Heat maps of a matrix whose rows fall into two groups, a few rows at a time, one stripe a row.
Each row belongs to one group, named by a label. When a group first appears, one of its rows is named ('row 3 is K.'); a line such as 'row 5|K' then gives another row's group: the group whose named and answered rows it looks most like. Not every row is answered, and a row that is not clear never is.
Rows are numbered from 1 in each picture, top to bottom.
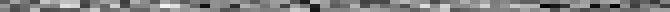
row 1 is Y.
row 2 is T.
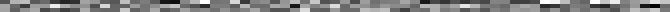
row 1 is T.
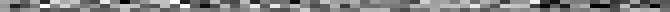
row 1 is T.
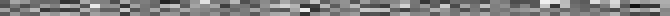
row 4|Y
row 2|Y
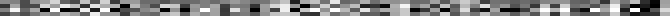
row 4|Y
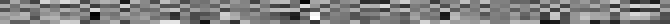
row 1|Y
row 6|T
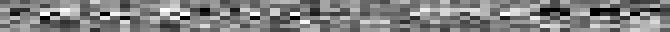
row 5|T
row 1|Y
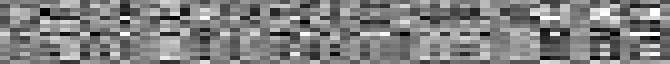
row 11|T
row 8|T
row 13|T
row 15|T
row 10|T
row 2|Y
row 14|T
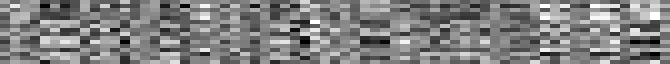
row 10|Y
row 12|Y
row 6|Y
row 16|T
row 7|Y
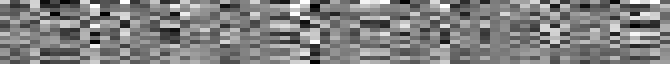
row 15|Y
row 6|Y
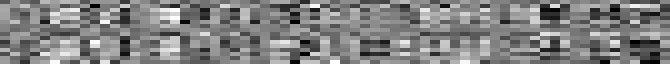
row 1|Y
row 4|T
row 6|T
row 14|Y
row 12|Y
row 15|T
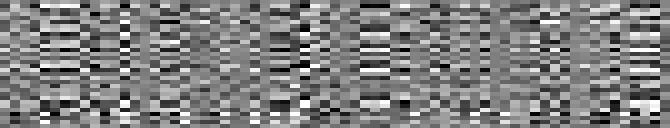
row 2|Y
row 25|Y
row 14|Y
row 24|Y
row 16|Y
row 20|Y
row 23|T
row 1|Y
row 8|Y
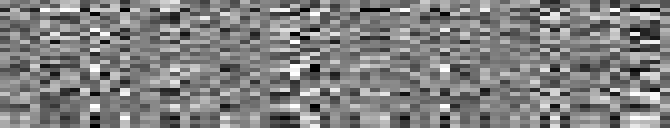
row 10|Y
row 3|Y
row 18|Y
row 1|T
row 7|T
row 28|Y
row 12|T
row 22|T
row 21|T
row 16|T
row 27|Y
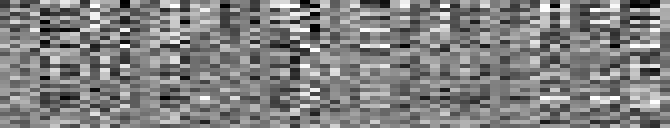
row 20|T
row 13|Y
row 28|T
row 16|T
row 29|Y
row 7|Y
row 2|Y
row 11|T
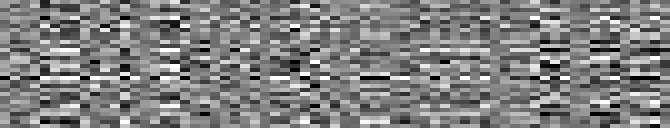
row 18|T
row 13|T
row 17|T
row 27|T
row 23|Y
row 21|T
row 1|T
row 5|T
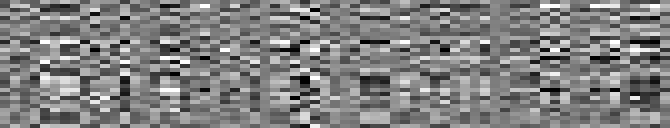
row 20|Y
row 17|T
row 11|Y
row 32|Y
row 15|T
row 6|Y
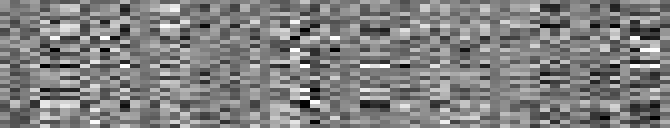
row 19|T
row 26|Y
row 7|T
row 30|T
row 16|Y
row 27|Y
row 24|T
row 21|T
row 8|Y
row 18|T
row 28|Y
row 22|Y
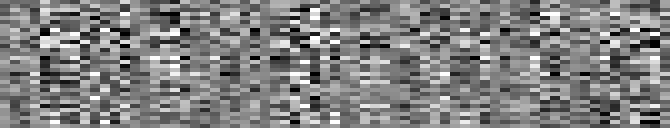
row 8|T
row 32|T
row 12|Y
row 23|T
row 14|T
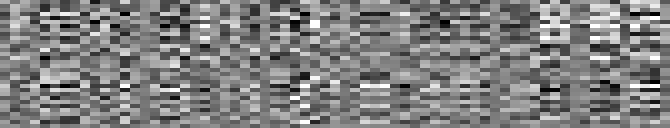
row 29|Y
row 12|T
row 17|T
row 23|T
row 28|T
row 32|T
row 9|Y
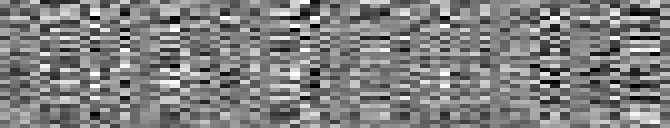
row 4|Y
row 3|Y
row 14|T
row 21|T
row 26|T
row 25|Y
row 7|Y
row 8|T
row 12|T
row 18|T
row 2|T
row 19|Y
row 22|Y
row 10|Y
